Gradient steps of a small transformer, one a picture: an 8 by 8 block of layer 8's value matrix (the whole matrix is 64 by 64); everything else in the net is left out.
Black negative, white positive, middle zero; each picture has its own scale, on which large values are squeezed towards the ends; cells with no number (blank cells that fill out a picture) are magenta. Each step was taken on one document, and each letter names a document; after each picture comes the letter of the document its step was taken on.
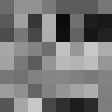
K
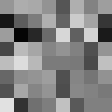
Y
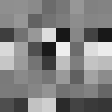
K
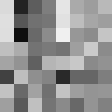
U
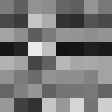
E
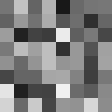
Y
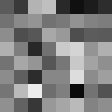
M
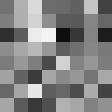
E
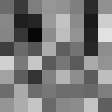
U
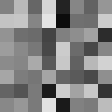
K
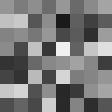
K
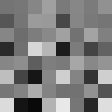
E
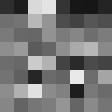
M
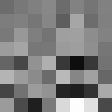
M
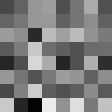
E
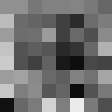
M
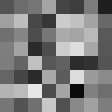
M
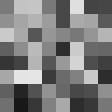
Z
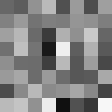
K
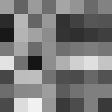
Z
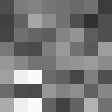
Z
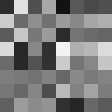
Y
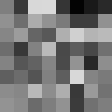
M
